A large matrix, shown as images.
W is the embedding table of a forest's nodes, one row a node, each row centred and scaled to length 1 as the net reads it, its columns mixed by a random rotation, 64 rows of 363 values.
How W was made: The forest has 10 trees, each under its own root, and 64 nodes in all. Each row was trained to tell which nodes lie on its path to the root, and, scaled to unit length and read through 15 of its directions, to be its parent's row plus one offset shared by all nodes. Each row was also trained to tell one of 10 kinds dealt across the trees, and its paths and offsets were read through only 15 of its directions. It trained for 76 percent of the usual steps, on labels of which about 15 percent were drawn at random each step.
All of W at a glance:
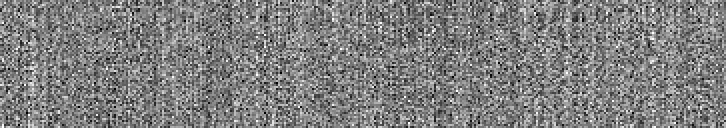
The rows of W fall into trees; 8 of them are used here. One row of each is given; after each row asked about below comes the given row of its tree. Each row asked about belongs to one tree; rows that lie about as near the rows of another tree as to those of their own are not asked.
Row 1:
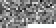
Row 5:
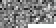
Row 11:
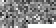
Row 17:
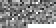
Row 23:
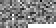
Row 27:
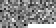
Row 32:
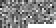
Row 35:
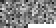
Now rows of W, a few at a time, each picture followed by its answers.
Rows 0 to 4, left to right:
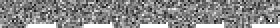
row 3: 27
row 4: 1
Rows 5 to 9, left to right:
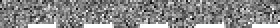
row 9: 35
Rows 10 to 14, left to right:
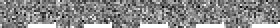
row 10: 5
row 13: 5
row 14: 11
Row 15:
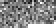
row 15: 11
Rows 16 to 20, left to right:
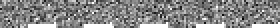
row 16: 5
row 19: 35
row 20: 27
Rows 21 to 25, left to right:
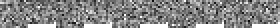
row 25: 32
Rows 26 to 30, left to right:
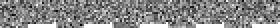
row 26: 5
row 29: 11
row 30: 11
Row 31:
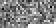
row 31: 5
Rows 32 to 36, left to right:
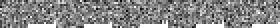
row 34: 17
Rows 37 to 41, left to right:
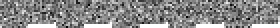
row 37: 5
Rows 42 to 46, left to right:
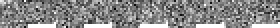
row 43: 23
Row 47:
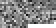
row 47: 27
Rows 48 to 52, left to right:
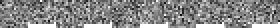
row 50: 11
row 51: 5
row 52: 35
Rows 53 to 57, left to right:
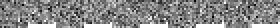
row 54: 23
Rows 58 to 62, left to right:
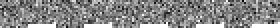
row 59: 23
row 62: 11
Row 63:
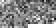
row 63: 11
